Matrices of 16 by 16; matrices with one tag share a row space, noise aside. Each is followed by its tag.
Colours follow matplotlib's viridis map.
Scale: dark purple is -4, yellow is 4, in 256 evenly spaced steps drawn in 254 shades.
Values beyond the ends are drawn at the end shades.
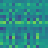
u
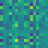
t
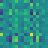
t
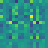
t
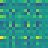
u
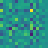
t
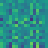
t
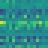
u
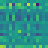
u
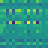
u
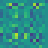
t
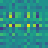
u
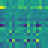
u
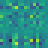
t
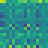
u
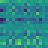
u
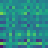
u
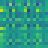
u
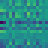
u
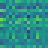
u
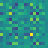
t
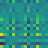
u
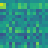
u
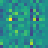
t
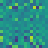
t
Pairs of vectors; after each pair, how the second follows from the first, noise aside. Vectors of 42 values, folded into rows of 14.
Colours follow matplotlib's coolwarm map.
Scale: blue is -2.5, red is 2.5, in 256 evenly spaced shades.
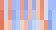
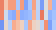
sign-scrambled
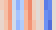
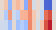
sign-scrambled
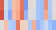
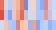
copied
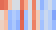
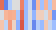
sign-scrambled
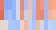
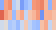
sign-scrambled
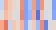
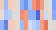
sign-scrambled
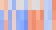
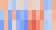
copied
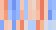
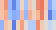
copied
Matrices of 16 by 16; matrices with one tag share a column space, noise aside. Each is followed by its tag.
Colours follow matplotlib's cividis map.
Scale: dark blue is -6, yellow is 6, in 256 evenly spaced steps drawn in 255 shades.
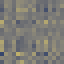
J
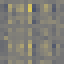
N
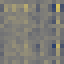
N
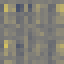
N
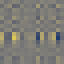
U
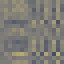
J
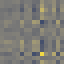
J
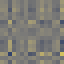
J
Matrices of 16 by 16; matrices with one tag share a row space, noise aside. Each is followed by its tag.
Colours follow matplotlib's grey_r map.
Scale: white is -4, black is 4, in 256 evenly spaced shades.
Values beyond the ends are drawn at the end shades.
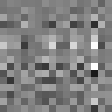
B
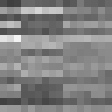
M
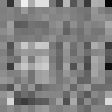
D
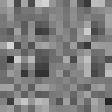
D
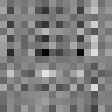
B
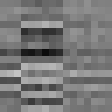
M
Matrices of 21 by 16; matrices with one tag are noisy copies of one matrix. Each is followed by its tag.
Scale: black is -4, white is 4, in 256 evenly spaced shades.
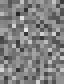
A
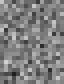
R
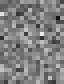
A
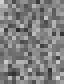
R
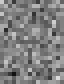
R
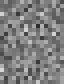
A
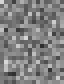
R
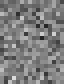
A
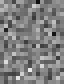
R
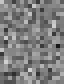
R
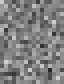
R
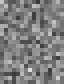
R
